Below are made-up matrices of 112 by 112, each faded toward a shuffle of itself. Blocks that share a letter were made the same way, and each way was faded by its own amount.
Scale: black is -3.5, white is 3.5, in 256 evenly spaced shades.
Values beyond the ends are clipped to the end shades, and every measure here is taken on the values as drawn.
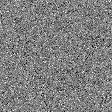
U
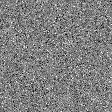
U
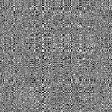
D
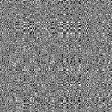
D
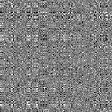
D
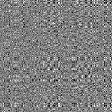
D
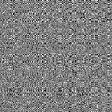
D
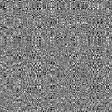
D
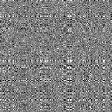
D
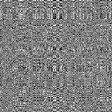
D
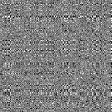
D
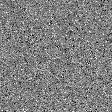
U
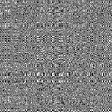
D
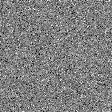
U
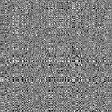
D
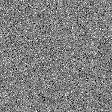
U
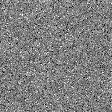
U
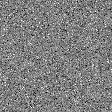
U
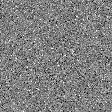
U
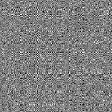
D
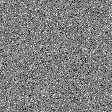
U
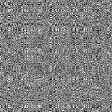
D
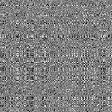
D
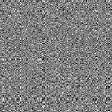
D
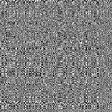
D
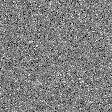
U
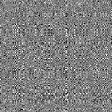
D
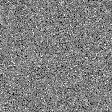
U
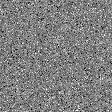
U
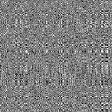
D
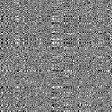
D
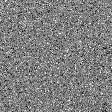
U
